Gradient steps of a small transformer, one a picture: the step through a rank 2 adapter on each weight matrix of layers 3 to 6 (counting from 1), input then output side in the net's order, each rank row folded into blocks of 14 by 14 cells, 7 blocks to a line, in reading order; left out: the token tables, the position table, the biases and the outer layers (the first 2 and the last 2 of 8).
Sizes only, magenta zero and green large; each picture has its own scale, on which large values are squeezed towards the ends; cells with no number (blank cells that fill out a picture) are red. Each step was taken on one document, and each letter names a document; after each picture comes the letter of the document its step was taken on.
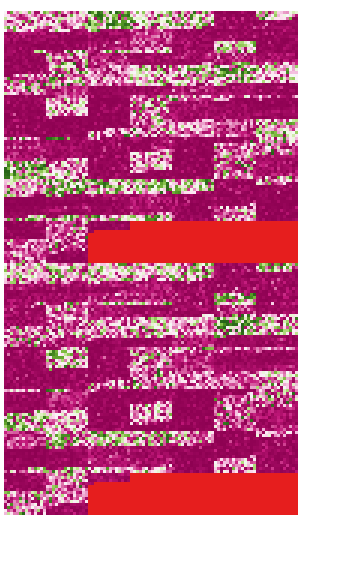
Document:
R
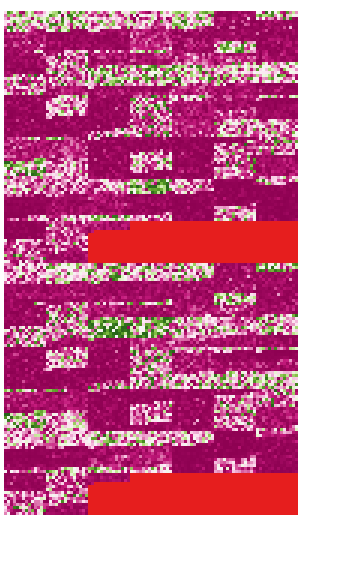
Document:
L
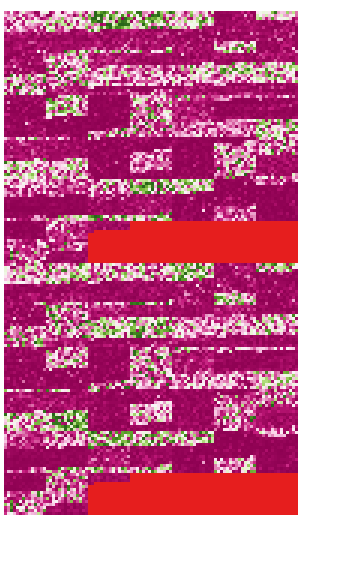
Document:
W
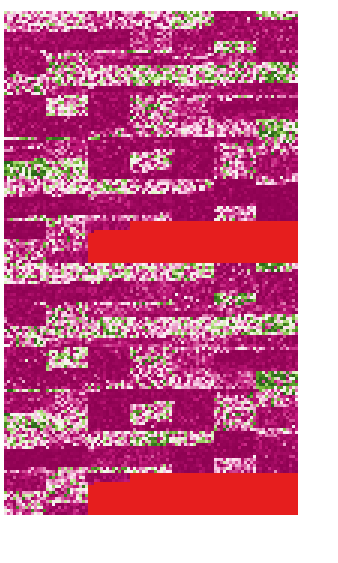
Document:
L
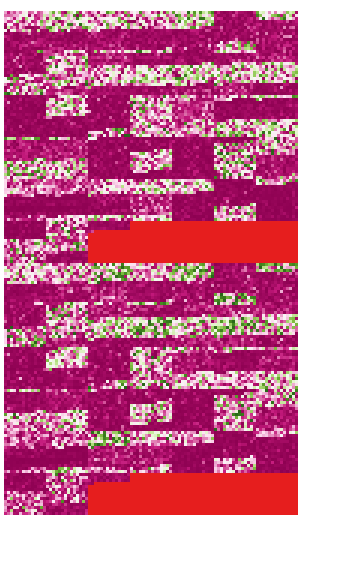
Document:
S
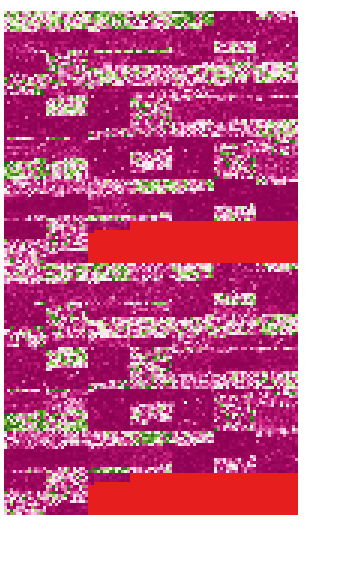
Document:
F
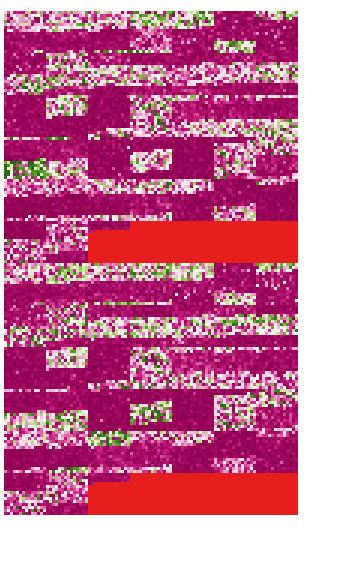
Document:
R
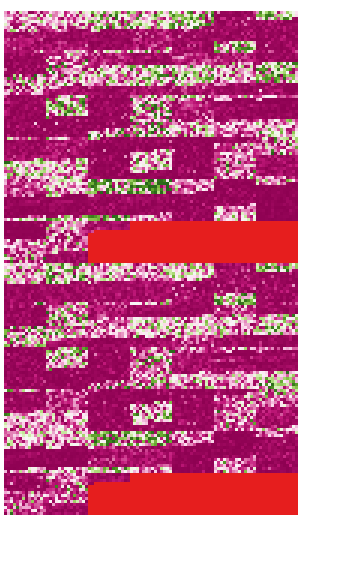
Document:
L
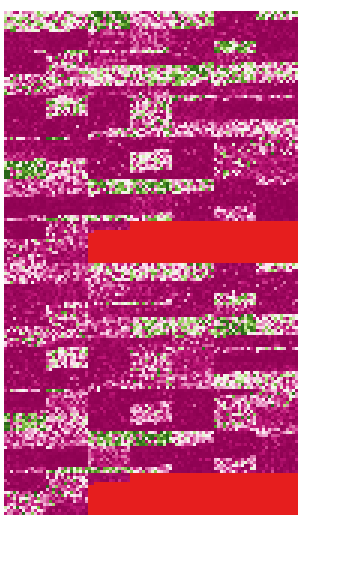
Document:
R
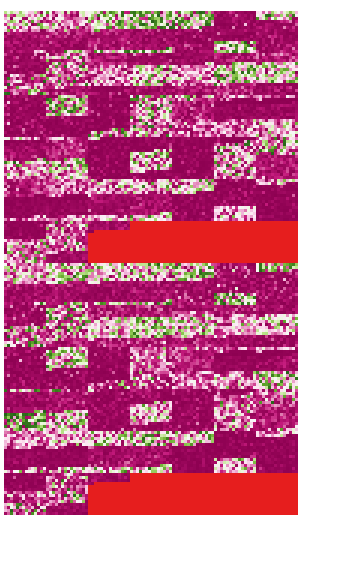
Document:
W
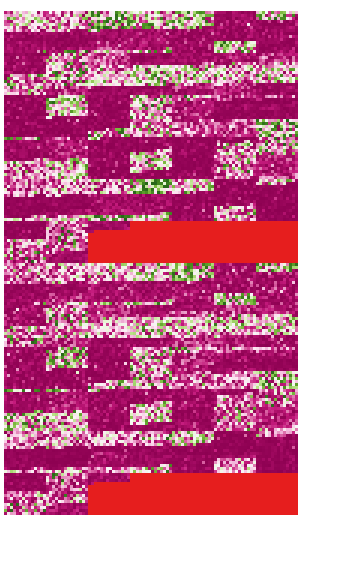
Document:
W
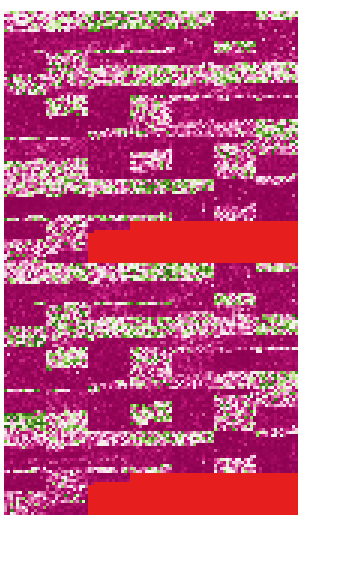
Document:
W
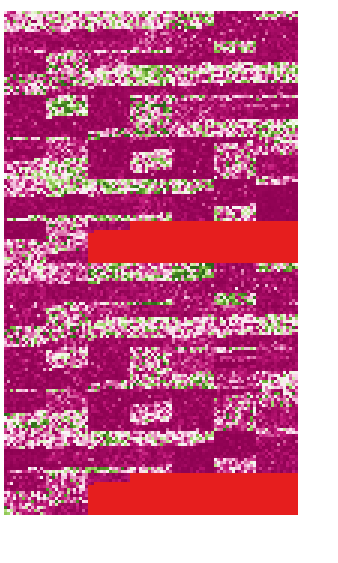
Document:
L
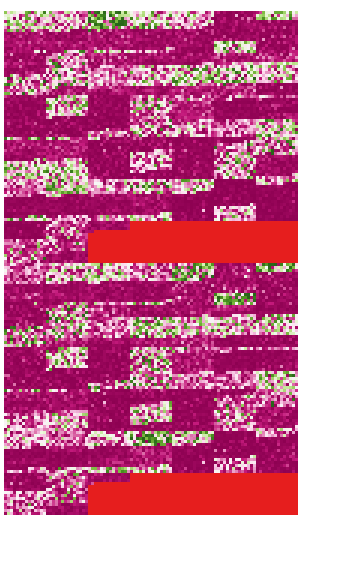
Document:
S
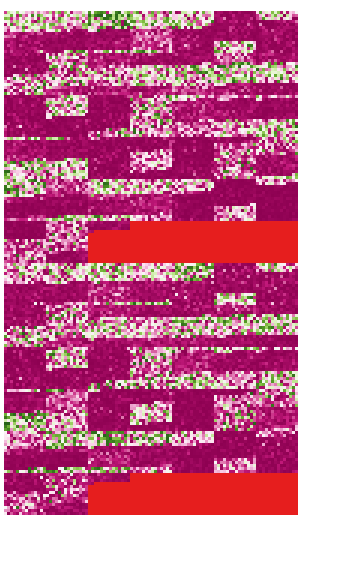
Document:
R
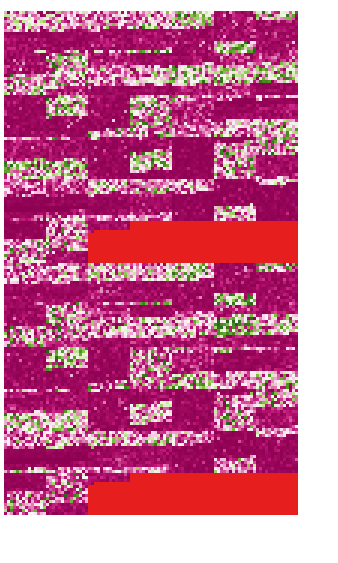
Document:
S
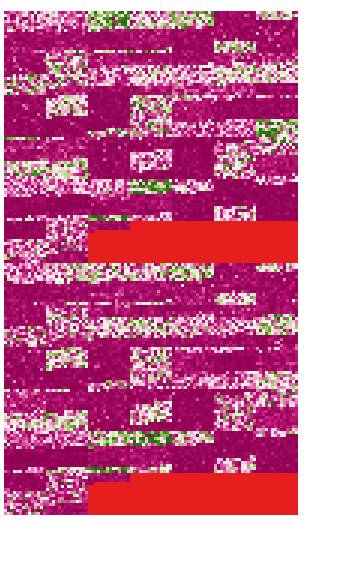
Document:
W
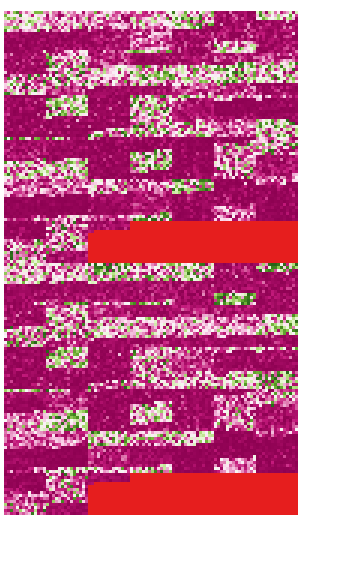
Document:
W
